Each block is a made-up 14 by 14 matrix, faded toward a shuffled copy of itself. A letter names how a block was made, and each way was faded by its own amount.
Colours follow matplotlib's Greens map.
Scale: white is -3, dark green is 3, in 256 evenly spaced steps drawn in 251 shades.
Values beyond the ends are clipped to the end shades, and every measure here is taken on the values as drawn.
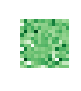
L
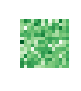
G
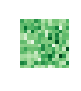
L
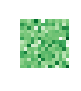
L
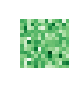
G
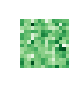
G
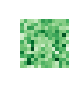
G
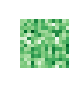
G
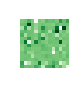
L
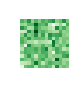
G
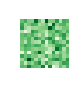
G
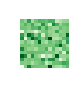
L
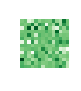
L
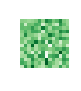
G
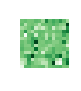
L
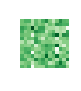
G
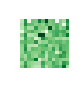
L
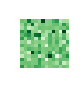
L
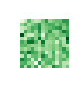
G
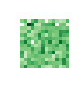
L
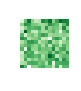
G
